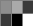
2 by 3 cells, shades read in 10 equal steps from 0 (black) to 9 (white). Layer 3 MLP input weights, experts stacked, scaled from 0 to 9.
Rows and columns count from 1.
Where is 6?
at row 1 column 2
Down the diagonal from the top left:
5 0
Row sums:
13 11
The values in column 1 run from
2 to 5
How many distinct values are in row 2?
3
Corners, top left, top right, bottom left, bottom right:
5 2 2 9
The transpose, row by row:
5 2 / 6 0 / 2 9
